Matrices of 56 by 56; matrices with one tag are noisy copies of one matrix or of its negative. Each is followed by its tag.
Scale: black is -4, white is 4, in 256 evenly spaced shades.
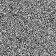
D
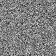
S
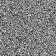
D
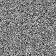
S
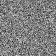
D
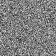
D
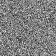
D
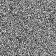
D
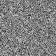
D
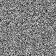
S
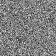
D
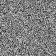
D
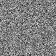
S
